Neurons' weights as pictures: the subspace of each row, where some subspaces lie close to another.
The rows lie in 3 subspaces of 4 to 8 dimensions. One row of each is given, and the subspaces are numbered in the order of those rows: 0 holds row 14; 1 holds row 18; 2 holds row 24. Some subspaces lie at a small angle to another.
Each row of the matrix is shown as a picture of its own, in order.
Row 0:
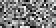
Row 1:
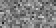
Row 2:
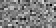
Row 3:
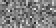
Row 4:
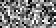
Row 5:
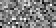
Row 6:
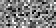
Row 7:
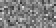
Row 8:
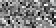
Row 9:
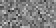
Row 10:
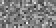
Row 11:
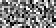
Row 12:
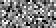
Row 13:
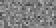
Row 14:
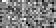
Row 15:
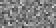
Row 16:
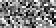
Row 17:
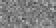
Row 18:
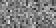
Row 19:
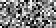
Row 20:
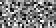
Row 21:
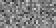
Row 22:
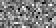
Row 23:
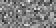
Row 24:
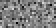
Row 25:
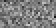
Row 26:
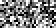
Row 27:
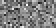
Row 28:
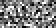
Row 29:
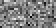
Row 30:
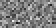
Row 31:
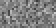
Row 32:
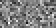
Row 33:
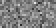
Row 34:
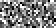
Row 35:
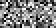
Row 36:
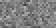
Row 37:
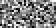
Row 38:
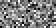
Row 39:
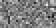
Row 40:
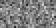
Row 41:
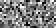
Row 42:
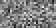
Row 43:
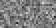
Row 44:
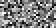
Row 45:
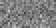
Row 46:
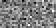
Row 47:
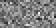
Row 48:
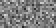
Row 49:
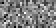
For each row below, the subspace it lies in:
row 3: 1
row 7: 2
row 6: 2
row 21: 1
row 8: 1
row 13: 0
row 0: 2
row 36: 2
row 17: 0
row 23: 2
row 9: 0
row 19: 2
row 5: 1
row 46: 0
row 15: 2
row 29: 0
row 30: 2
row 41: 2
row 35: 1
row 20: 0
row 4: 2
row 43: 1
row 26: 1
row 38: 2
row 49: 0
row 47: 1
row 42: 0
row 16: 1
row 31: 2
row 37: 0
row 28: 2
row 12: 0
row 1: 0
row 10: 0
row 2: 2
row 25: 1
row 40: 0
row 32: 0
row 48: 1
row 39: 0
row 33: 0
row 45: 0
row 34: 2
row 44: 2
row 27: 0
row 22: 2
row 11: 2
